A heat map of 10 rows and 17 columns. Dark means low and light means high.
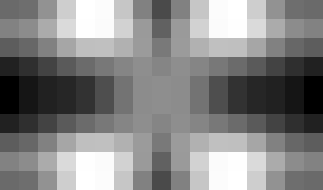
Stripes: none. Average level on the scale: 50%. Mirror symmetry: left to right and top to bottom. Odd rows or columns: none. Calmest part: centre. Slope: none.
